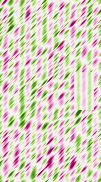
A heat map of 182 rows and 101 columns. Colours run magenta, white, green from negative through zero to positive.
There is no overall slope. On average the colour sits 50% of the way up the scale. An odd patch, calmer than its surroundings, sits in the middle right. Stripes running up and down repeat 9 times from left to right. The values follow a bell shape. No single row or column stands out from its neighbours.
